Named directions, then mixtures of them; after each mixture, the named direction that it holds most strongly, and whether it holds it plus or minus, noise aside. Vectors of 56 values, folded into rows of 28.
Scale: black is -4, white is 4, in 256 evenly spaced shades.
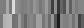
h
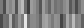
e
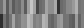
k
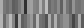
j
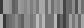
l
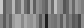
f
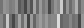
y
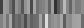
f, minus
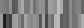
h, minus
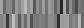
y, minus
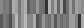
j, minus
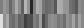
k, minus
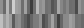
k, minus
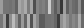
y, minus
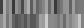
f, minus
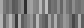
j, plus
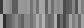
l, plus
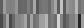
y, plus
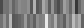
f, minus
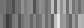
h, minus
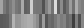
f, plus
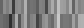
h, minus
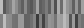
l, minus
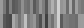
h, minus
